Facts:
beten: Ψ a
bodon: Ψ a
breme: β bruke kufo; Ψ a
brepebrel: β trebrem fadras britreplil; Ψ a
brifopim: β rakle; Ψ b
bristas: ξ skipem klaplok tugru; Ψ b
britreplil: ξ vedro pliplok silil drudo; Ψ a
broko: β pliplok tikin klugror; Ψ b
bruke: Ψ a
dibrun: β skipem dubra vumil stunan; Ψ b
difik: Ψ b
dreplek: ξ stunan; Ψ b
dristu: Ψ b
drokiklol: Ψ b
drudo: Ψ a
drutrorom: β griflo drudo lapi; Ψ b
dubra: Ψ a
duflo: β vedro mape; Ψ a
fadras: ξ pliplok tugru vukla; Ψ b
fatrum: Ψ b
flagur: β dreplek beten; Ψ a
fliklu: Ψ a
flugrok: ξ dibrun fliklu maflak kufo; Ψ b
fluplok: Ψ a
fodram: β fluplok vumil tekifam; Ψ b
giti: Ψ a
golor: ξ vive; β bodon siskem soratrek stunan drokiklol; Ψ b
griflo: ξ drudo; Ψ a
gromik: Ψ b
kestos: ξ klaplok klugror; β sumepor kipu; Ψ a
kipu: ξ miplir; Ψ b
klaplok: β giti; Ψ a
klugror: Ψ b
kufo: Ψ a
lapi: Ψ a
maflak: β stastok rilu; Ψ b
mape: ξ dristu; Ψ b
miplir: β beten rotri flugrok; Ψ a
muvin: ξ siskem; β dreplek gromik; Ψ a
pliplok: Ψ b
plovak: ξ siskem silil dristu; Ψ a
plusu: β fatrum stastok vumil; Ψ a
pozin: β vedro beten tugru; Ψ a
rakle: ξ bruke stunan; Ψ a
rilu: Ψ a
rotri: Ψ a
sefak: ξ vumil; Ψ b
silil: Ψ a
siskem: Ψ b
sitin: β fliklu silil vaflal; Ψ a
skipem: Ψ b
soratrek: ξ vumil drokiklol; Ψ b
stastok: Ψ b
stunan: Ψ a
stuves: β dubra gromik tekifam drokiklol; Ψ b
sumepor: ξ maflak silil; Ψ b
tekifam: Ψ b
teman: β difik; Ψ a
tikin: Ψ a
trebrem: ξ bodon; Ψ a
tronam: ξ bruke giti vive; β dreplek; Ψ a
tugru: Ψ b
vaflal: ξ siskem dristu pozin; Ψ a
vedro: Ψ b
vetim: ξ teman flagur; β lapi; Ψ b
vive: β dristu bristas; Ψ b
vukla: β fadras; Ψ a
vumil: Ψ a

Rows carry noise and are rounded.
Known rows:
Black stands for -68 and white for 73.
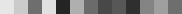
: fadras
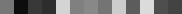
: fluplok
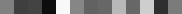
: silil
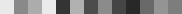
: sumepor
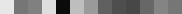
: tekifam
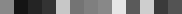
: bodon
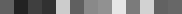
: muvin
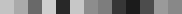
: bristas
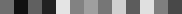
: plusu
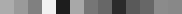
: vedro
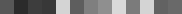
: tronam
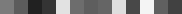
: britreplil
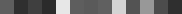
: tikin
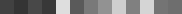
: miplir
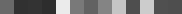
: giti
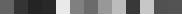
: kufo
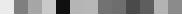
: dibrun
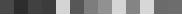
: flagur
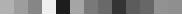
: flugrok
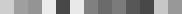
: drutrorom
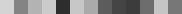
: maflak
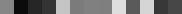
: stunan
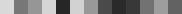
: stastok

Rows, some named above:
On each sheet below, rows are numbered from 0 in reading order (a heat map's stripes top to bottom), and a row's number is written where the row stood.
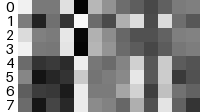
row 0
drokiklol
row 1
kestos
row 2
gromik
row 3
drokiklol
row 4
plovak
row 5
bodon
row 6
breme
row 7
rilu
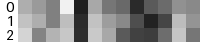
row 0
vedro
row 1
vive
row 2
maflak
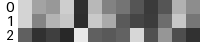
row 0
brifopim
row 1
maflak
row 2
tikin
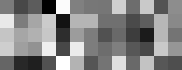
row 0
sitin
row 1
dibrun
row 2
broko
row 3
drutrorom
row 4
lapi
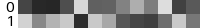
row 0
beten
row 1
maflak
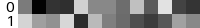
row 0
vumil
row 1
sefak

